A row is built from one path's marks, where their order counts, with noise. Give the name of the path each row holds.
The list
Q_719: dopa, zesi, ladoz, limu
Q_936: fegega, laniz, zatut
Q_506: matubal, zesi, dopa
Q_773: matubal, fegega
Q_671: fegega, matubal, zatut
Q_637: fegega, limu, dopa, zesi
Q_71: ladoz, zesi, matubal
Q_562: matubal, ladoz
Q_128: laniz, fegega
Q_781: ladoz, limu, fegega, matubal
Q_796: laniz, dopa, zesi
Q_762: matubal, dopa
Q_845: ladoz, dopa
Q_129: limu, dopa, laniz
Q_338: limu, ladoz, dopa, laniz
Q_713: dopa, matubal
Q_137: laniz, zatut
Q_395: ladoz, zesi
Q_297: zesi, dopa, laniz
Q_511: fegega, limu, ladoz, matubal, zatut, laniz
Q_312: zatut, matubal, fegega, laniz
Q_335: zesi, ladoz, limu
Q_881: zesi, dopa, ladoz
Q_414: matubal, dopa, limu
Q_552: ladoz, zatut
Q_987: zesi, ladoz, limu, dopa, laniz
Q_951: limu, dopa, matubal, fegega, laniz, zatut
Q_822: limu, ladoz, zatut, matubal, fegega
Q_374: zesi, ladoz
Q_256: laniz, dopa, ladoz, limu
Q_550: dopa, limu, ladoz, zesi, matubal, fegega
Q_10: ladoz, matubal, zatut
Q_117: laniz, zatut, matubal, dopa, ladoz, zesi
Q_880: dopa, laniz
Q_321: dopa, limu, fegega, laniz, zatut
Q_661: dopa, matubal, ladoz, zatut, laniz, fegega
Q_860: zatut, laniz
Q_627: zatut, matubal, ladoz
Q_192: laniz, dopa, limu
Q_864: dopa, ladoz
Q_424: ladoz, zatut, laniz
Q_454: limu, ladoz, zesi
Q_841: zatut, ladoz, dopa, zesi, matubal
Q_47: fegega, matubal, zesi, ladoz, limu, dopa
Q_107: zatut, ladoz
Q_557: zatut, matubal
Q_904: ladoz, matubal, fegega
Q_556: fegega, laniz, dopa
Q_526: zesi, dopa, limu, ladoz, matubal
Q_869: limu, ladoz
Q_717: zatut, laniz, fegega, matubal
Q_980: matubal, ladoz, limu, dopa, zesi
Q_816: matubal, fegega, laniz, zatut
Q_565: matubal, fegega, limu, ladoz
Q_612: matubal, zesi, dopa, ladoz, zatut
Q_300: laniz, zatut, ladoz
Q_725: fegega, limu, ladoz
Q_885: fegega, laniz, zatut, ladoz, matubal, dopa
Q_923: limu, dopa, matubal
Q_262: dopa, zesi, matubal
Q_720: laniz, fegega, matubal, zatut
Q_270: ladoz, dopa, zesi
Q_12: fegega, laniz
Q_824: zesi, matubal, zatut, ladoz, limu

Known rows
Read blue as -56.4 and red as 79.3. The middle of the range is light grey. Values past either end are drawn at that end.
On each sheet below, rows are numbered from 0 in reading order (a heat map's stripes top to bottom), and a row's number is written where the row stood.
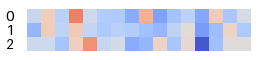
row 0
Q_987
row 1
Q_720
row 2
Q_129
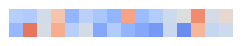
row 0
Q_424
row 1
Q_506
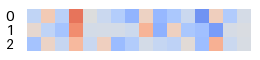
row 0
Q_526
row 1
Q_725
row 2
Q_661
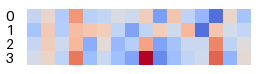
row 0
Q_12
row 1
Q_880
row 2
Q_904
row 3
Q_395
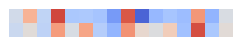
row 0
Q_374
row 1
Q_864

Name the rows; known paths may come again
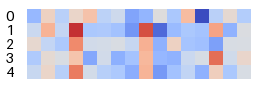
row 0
Q_192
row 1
Q_374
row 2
Q_725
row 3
Q_10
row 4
Q_987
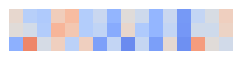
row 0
Q_869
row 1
Q_454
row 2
Q_762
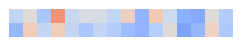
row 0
Q_556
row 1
Q_720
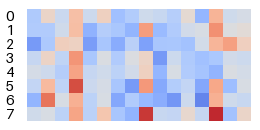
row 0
Q_661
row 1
Q_424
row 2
Q_557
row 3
Q_47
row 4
Q_511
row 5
Q_881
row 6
Q_506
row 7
Q_845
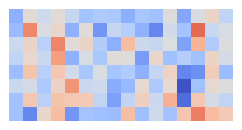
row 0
Q_117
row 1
Q_562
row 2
Q_719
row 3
Q_671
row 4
Q_128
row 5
Q_129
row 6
Q_880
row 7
Q_107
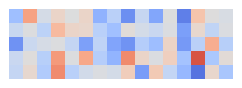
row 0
Q_414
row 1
Q_550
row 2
Q_137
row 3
Q_864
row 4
Q_12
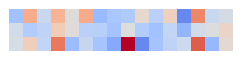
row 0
Q_713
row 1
Q_822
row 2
Q_395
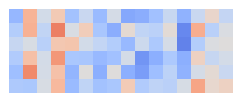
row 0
Q_816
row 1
Q_262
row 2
Q_951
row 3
Q_824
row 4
Q_773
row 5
Q_841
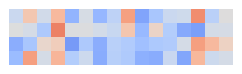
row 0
Q_904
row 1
Q_637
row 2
Q_627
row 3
Q_612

